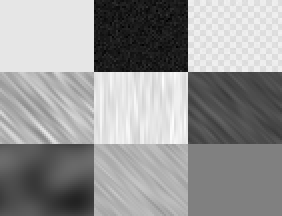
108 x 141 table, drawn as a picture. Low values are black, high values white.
It is made of 3 by 3 panels. Panel 1,1: very high, flat. Panel 1,2: very low, fine-grained, faint in contrast. Panel 1,3: very high, checkered, faint in contrast. Panel 2,1: high, slanting down to the right. Panel 2,2: very high, streaked downward, faint in contrast. Panel 2,3: low, slanting down to the right, faint in contrast. Panel 3,1: low, smooth. Panel 3,2: high, slanting down to the right, faint in contrast. Panel 3,3: middling, flat.
